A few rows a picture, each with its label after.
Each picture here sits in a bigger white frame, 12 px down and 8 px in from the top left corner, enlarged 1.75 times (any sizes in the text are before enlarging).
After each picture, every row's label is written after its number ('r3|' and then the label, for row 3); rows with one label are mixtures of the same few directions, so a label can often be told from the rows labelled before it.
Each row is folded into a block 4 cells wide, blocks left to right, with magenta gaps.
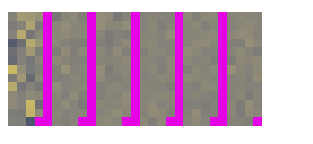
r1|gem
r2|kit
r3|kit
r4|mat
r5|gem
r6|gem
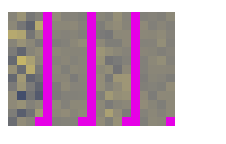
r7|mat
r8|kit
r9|mat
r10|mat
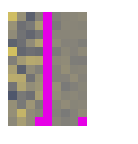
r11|kit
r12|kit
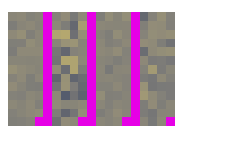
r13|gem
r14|mat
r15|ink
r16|kit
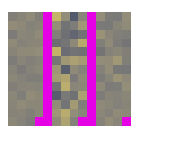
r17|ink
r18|kit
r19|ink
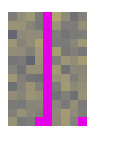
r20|ink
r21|kit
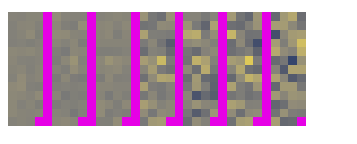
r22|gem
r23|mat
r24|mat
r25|ink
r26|mat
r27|ink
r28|ink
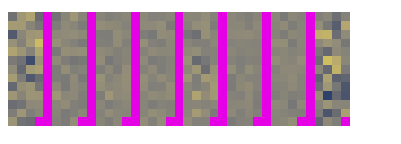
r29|ink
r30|kit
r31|mat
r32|mat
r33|mat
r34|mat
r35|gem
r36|mat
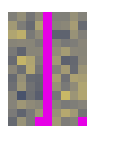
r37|mat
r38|mat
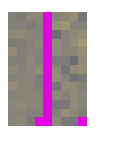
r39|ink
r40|ink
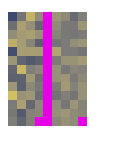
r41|kit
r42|kit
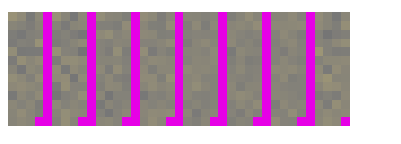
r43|kit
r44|kit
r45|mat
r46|kit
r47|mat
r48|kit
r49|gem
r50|kit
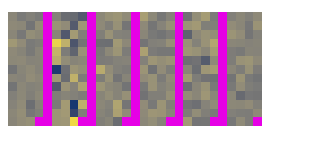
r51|gem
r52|gem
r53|gem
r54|kit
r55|ink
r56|mat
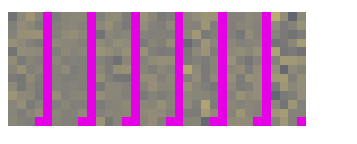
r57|kit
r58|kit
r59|ink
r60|kit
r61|gem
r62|mat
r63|kit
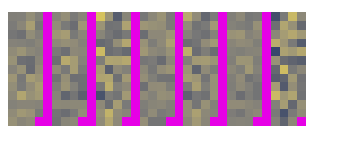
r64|mat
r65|mat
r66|kit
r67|ink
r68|kit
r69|mat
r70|kit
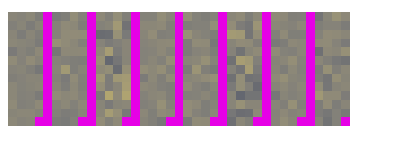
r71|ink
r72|kit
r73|mat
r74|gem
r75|ink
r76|mat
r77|kit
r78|kit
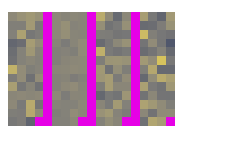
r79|gem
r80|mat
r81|kit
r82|ink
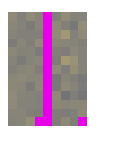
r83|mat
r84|mat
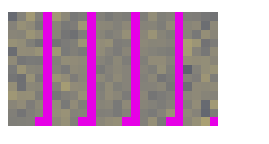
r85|kit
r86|kit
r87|gem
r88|mat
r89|gem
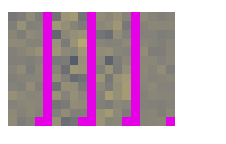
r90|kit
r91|ink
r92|mat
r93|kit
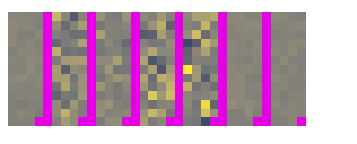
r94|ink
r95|kit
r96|ink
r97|mat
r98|gem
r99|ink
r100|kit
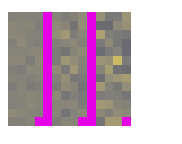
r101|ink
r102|mat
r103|ink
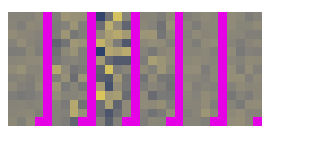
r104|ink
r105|gem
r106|kit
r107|mat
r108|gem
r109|kit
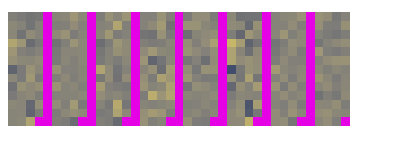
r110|gem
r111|gem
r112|gem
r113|mat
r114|ink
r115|gem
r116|gem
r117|kit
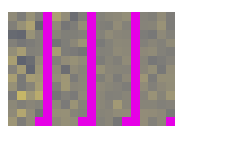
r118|mat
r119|kit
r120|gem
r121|mat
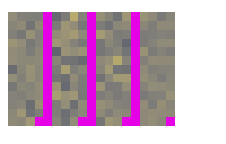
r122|gem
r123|kit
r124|ink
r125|kit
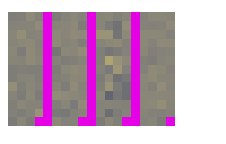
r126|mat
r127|kit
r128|mat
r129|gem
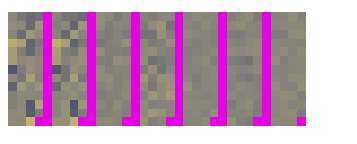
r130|gem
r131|gem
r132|kit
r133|mat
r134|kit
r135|ink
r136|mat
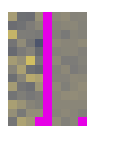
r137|ink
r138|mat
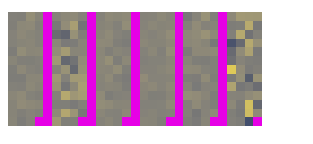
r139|kit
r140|mat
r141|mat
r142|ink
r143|kit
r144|gem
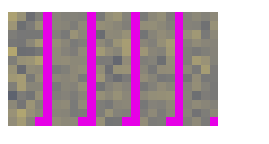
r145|kit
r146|gem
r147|ink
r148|ink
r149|mat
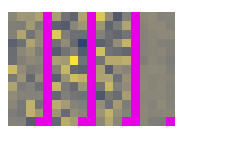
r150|gem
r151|ink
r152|kit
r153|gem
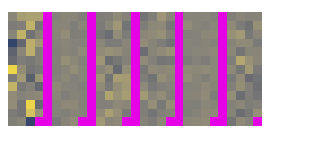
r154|gem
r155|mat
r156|mat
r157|kit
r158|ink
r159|mat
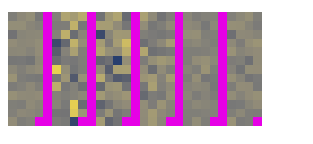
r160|ink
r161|gem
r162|ink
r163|kit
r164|mat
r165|ink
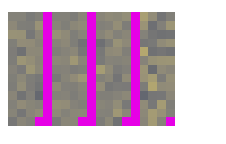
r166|mat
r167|ink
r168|gem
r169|kit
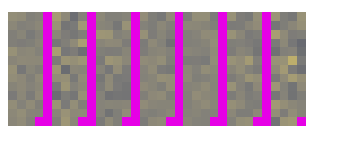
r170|kit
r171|kit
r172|mat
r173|ink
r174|ink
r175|ink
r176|ink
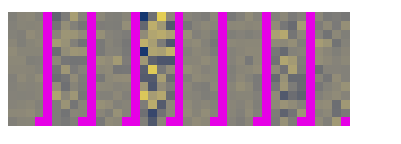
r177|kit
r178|kit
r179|ink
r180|kit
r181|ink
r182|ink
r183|mat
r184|gem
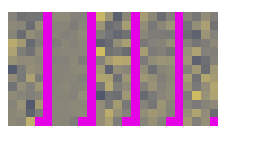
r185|gem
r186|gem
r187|kit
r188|kit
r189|mat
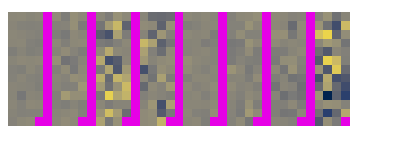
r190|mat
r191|mat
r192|mat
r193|gem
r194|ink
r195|gem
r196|mat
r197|mat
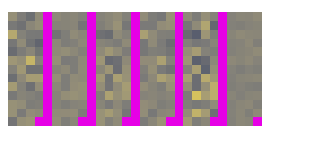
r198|ink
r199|mat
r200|mat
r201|ink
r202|mat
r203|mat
